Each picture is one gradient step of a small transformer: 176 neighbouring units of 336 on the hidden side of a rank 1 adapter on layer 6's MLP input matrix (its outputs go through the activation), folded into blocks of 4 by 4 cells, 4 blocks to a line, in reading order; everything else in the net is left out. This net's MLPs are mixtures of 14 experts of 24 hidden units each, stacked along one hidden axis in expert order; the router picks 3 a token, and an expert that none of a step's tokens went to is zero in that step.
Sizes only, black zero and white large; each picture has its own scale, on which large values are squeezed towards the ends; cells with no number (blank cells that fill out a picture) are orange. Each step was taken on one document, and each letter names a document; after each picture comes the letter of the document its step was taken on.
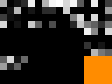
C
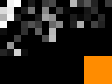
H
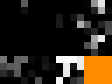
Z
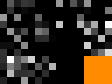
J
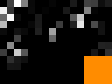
H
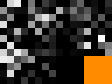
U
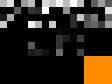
C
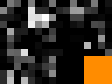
U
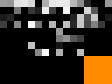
C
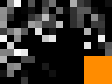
U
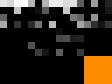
C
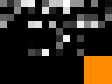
C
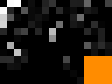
H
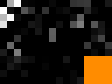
H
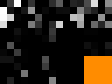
H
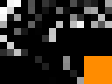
H
